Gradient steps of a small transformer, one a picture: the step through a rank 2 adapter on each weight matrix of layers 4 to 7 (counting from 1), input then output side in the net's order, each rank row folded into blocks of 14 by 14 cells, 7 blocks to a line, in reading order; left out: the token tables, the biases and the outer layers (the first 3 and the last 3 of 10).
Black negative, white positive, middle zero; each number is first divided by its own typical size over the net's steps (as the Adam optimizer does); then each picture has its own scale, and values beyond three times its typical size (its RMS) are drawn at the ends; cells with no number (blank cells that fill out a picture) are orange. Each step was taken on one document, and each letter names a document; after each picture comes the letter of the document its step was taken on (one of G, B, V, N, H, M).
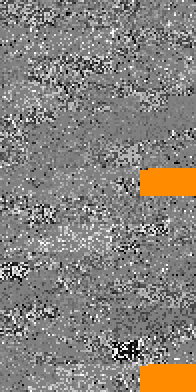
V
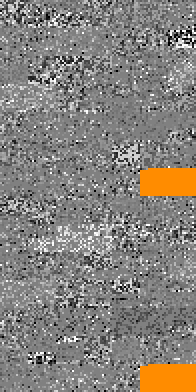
V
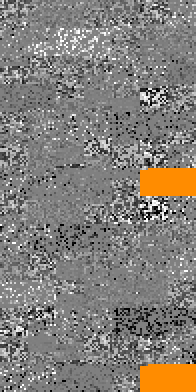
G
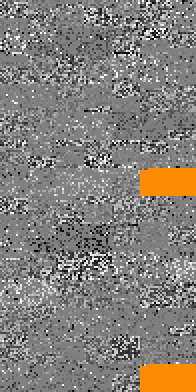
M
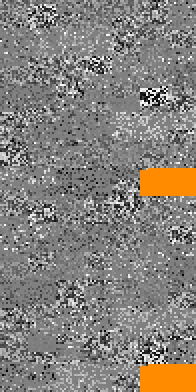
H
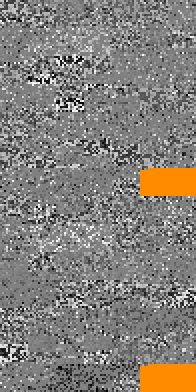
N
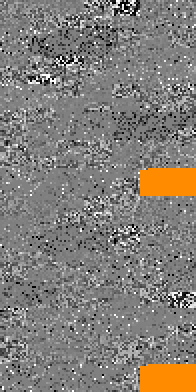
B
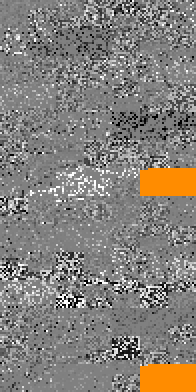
M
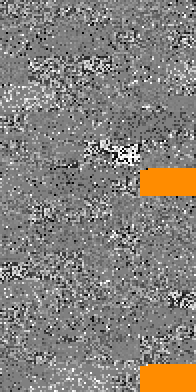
V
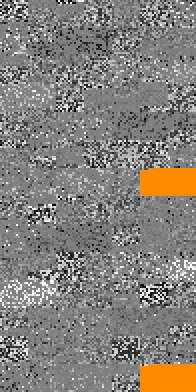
M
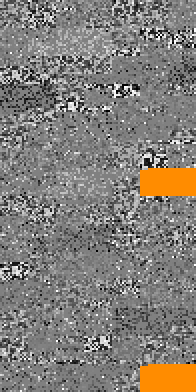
G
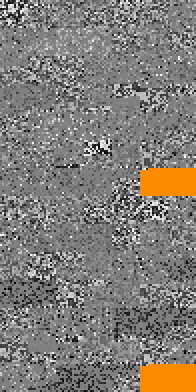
G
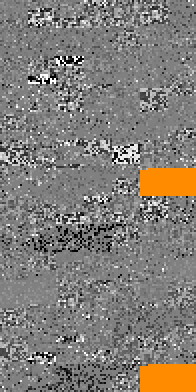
N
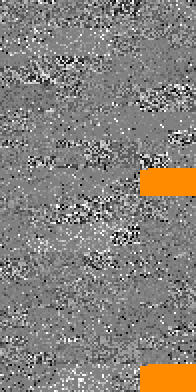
B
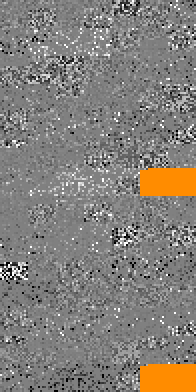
B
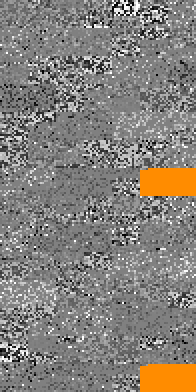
N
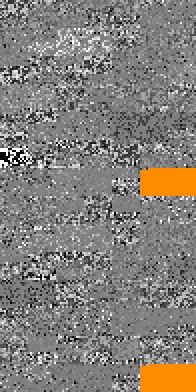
G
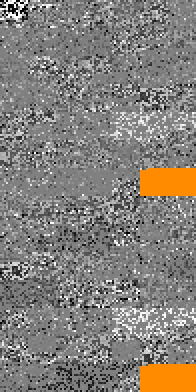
N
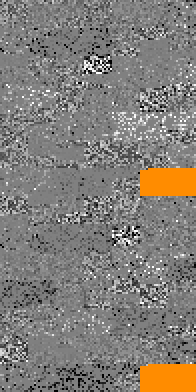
B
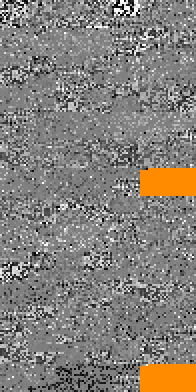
H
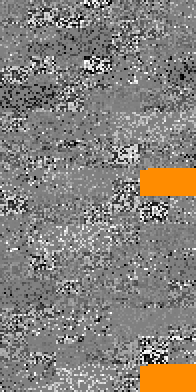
H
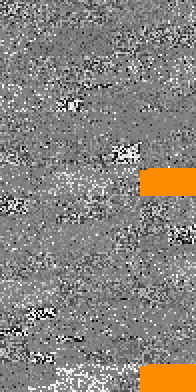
V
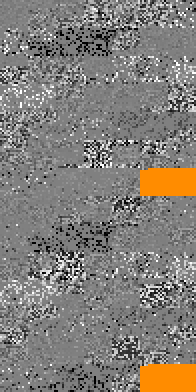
M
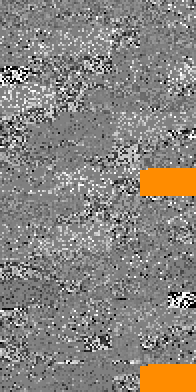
V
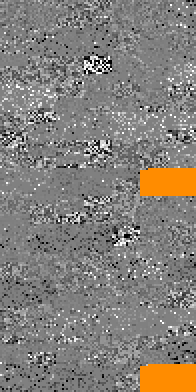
B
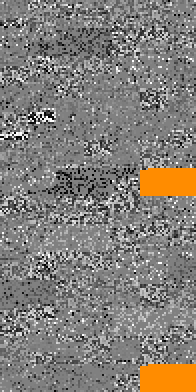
H
